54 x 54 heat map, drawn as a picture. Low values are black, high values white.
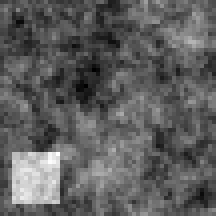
The ninth with the highest average is the bottom left. An odd patch, higher than its surroundings, sits in the bottom left. The field is mottled with small blotches. Neither half mirrors the other. Values change most from cell to cell in the bottom left. Most values sit low, with a long tail of high ones.
